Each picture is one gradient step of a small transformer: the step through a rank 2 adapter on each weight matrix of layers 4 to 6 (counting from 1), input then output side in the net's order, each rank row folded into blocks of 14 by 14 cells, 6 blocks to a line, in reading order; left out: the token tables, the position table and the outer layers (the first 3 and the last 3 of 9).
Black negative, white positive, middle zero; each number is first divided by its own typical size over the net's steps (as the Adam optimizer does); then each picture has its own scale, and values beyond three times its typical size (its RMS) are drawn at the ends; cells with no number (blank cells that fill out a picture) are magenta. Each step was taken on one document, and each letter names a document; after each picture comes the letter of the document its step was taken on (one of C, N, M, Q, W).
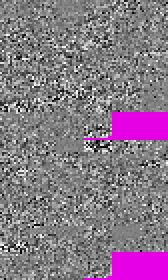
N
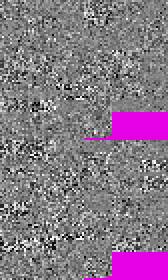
N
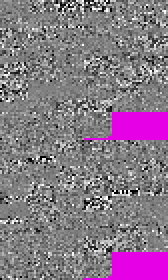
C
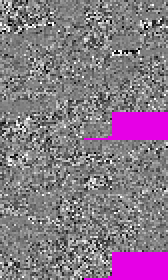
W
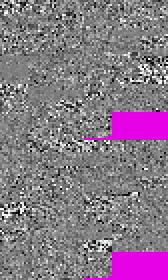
C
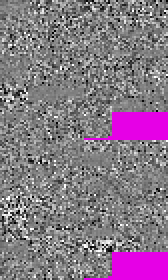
C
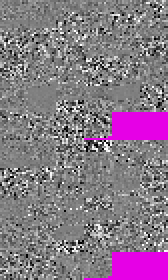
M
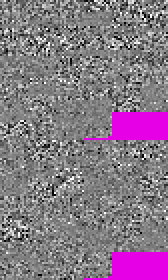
C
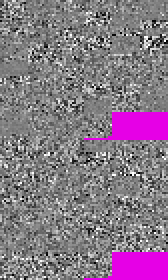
N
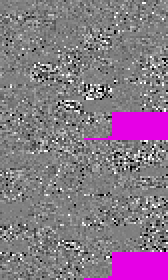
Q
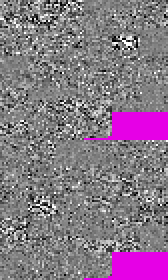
C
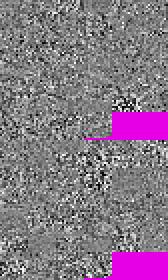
W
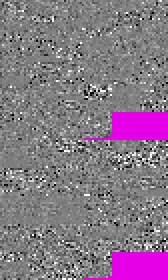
Q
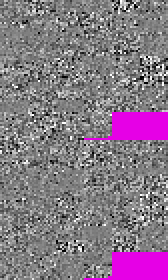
W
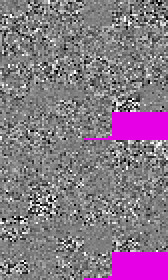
C
